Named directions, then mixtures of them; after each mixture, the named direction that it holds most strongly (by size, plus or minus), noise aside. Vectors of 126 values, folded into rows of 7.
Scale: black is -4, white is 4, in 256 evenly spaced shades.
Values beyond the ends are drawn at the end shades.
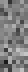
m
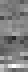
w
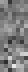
m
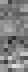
w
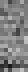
m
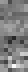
w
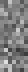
m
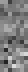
m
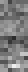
w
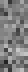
m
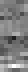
w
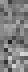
m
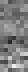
w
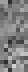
m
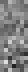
m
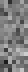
m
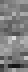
w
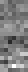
w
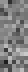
m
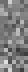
m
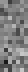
m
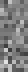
m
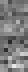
w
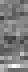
w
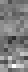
w
